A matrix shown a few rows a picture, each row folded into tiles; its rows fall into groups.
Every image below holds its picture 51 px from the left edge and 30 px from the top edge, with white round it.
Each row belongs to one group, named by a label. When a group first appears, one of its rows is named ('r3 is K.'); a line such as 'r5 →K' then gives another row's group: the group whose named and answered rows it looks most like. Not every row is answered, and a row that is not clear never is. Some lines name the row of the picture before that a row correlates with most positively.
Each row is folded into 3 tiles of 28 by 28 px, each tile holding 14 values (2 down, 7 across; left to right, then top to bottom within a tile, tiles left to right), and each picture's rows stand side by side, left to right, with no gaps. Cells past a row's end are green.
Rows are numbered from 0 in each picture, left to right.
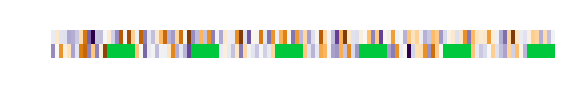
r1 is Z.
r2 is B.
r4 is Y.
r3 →Z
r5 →Z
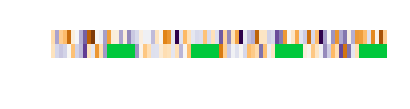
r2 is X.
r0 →Z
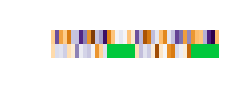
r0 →Z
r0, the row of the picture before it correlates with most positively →0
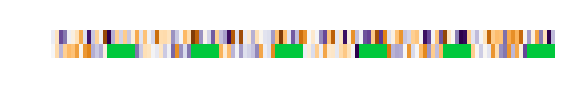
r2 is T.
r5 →Z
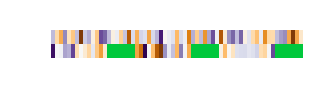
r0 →Y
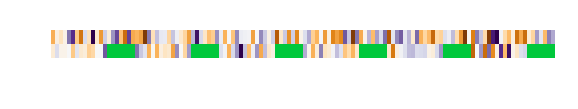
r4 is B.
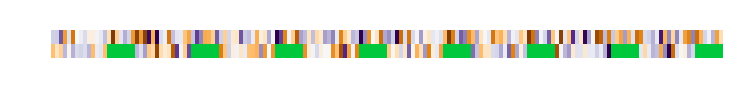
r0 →T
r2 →X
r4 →T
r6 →Z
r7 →B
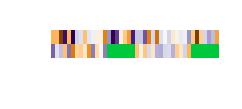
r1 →T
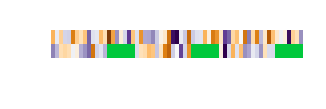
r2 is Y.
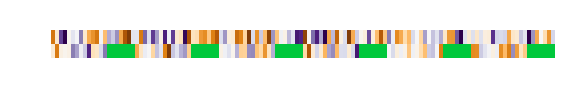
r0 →B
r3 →B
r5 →X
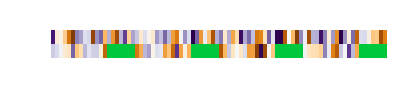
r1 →X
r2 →X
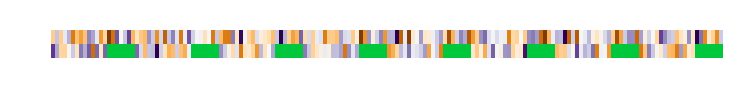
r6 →T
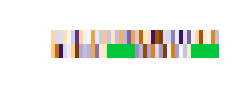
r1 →Y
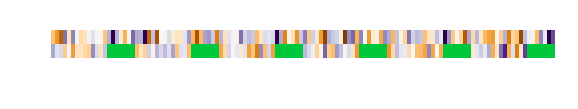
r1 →T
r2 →X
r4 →X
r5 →Z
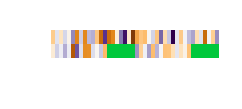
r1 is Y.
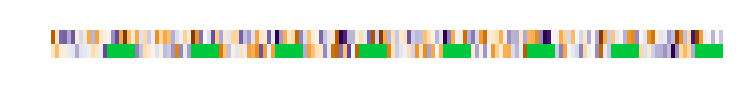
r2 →X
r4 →X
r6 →Y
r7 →Z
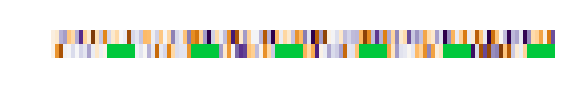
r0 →B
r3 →T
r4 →X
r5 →Y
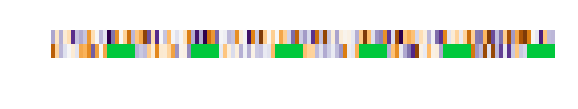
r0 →X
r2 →B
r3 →T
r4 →Y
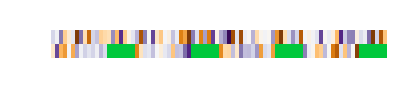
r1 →Z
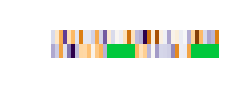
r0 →Y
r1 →T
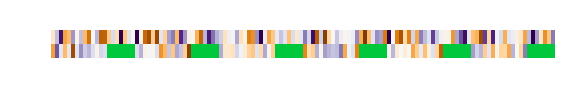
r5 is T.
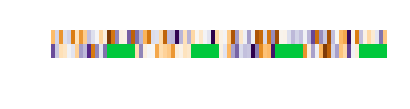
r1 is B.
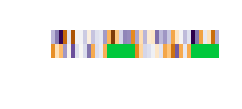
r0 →T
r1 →X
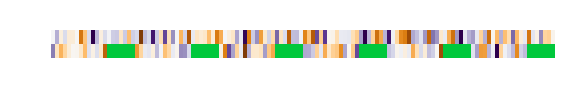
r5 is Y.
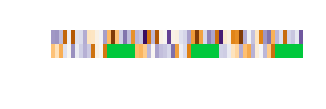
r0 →T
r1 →T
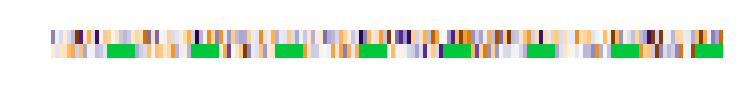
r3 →X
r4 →B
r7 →T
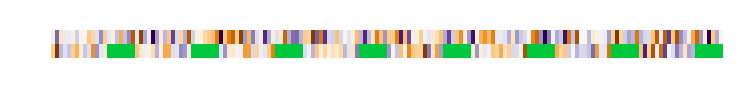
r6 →T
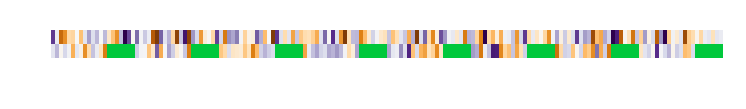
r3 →Z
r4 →Y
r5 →Y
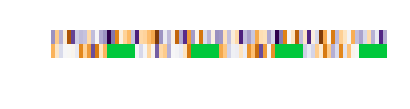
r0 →X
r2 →X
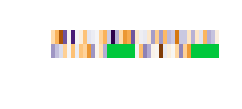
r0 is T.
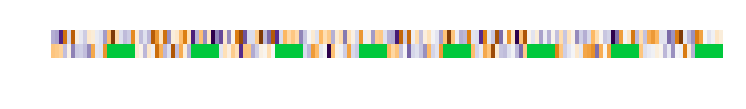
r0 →T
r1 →Z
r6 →X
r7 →Z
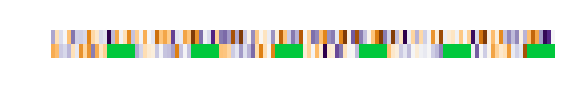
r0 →X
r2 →T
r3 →B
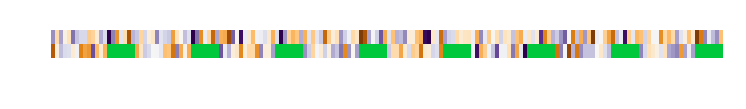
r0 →X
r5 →Y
